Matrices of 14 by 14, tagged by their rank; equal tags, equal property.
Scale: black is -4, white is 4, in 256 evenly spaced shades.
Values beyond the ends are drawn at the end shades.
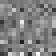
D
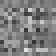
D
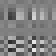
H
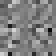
D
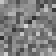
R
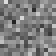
R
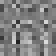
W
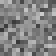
R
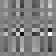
H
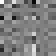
W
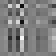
H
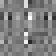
W
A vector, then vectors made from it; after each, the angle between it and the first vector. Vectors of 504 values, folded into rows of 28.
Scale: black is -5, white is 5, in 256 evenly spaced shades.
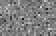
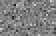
orthogonal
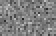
nearly parallel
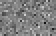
orthogonal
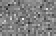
nearly opposite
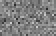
partly aligned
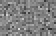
partly opposed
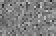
partly aligned
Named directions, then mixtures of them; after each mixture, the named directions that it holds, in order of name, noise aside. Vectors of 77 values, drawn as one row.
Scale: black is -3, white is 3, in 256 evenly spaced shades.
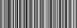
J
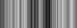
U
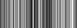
J, U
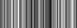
J, U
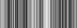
J, U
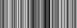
J, U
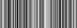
J, U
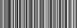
J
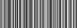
J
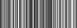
J, U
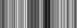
J, U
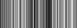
J, U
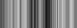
U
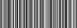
J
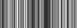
J, U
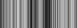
U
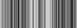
J, U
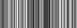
J, U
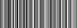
J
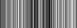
J, U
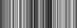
J, U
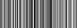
J, U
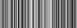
J, U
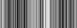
J, U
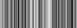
J, U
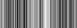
J, U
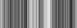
U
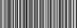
J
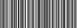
J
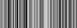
J, U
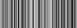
J, U
